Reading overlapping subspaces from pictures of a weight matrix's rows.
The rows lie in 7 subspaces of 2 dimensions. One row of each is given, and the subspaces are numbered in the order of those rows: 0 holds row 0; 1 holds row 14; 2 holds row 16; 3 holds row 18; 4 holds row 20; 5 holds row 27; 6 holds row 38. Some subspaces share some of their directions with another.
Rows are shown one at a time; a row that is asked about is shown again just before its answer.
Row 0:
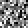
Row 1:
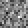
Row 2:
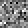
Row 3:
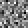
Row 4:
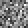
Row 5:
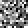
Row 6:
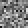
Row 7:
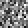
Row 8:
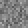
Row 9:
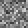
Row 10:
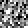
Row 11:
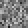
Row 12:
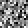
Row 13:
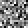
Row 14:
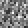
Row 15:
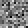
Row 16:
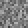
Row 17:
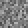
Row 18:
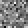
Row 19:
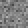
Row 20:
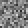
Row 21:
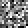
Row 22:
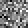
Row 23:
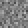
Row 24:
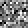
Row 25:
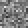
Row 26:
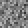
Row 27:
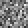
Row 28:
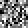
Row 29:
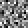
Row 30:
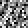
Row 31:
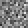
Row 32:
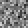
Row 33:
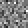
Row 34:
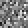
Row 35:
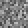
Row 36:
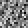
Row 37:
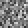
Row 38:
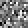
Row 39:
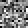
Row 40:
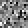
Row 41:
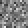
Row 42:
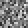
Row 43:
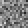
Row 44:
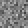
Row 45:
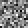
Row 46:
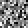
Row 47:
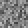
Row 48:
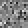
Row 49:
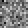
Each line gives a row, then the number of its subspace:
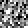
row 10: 1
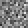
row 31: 2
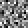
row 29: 5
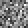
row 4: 5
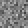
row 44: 0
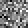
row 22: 5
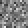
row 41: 3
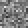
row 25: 4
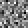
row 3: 5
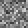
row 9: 6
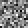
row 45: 4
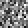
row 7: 1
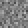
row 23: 5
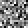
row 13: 3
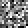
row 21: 0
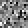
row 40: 6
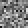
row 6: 4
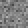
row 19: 4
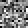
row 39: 4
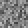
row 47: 2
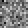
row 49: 1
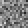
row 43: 1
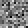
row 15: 0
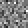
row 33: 5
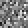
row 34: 6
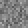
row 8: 2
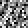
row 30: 3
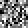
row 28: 2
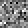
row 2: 6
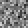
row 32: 0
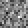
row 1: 0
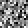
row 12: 1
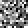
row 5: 3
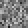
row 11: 2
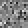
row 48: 6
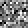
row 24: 6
